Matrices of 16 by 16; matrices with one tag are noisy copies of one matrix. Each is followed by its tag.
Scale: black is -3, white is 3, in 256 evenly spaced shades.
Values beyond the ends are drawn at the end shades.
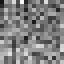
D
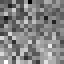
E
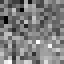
E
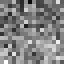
E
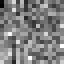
D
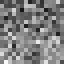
E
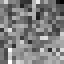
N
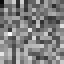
D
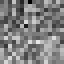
E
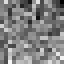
N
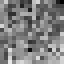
N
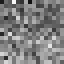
E
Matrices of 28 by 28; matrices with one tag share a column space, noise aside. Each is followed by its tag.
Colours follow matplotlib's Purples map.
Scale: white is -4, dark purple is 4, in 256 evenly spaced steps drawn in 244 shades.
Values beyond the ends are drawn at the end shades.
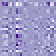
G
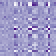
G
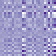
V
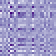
V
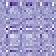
G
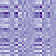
V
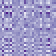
V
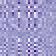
V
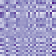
V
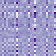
V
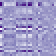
G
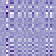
V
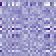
G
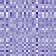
V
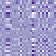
V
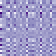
V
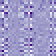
V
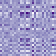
V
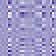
V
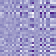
V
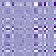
G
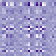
G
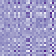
V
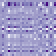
G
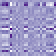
G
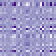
G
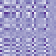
V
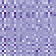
V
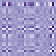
G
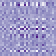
G
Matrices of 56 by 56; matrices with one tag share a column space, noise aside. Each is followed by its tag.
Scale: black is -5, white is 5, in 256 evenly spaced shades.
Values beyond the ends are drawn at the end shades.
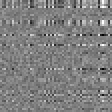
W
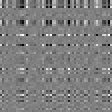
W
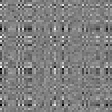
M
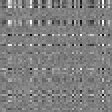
W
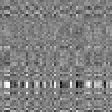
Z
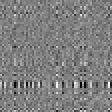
Z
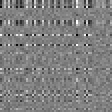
W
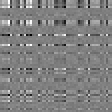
W
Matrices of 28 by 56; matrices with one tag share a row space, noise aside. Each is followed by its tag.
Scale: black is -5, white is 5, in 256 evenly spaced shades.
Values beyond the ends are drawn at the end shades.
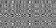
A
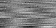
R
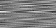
R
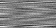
R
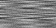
R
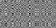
A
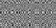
A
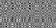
A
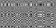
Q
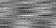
R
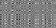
A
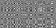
Q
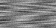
R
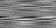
R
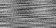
R
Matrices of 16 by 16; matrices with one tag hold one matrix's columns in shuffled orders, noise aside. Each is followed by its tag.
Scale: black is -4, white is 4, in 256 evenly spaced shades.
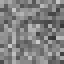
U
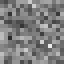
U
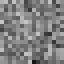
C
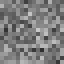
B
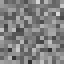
B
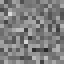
B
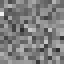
B
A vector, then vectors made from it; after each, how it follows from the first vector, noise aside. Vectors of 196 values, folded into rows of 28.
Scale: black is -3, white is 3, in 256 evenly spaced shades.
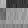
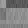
shrunk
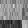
reversed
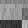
reversed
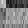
copied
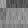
shrunk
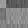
shrunk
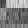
negated
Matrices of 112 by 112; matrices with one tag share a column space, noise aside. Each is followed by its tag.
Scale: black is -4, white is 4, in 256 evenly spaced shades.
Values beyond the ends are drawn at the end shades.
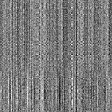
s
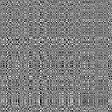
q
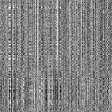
s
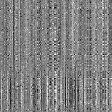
s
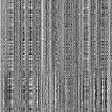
s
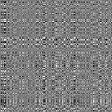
q
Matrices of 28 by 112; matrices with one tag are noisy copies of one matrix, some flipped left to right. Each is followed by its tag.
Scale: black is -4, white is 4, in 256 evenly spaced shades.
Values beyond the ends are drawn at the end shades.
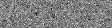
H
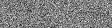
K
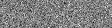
K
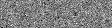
H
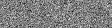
K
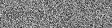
K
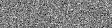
K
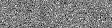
K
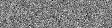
H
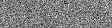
K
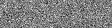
K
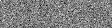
K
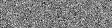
H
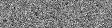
H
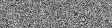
H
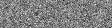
H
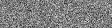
K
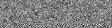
H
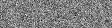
H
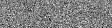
K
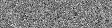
H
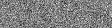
K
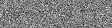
K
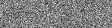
K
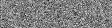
H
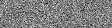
K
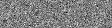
H
